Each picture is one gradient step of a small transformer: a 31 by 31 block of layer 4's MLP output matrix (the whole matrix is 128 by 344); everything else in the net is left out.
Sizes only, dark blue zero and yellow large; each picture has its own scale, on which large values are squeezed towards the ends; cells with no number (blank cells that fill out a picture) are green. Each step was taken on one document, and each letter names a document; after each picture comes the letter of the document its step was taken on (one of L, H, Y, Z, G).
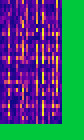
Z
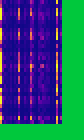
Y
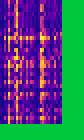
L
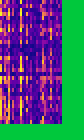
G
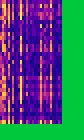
G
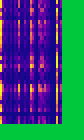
Y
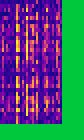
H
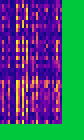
H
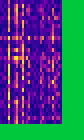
L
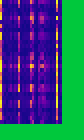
Y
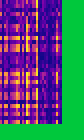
H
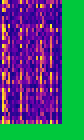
G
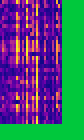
H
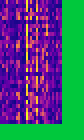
H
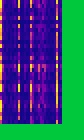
Y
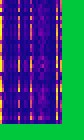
Y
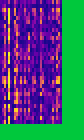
L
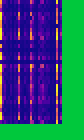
Y
